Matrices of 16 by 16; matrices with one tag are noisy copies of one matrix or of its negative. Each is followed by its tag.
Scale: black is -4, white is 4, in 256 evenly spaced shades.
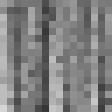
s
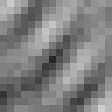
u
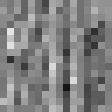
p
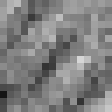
u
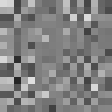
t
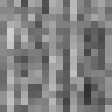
p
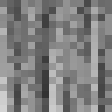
s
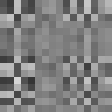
t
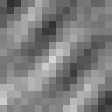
u
